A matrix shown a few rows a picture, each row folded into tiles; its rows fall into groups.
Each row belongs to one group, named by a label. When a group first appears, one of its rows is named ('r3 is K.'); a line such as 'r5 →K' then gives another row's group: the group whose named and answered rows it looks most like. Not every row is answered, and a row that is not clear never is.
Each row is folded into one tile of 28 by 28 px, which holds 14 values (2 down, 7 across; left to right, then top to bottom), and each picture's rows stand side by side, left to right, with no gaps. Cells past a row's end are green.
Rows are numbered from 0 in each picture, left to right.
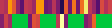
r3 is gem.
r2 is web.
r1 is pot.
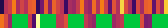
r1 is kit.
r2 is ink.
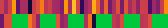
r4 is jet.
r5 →ink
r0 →pot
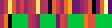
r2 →pot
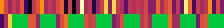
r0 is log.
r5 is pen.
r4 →gem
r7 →pot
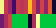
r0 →gem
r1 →log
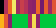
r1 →web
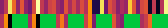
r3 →pen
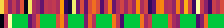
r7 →gem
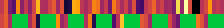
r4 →log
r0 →pen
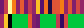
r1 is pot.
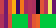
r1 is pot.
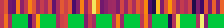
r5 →pen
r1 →log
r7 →web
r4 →web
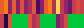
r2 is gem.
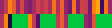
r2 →pen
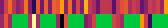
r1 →web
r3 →gem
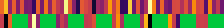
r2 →pot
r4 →pen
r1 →web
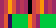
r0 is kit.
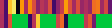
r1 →log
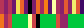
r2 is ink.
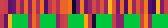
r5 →pen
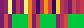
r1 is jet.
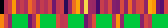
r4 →web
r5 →pot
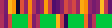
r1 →jet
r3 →jet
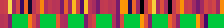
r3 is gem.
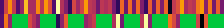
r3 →gem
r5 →web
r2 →gem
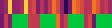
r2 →ink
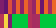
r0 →web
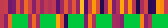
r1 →web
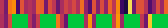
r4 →pen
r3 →web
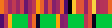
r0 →log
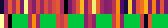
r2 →ink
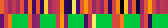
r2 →pen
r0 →log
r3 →log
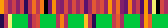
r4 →pen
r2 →web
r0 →log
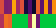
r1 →web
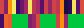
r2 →pen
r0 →pot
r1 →gem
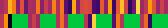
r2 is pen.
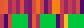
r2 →log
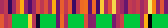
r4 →gem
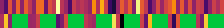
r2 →gem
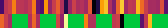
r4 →kit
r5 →log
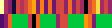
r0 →gem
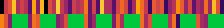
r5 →jet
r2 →gem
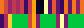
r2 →web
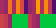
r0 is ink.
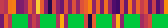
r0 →pot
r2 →web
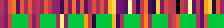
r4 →jet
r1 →jet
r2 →web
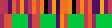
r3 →pen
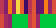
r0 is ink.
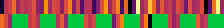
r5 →kit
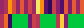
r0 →kit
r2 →web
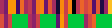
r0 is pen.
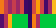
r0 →log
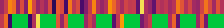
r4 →log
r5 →gem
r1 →log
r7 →kit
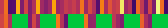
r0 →pen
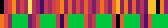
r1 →gem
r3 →jet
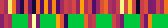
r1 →web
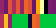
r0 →web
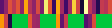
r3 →gem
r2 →jet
